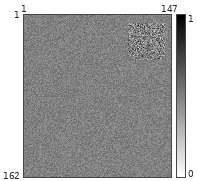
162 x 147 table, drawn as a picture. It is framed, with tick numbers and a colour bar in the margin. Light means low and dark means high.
Values change most from cell to cell in the top right. The distribution is heavy-tailed on both sides. An odd patch, rougher than its surroundings, sits in the top right. Neither half mirrors the other. No regular stripes run through it. There is no overall slope. No single row or column stands out from its neighbours.
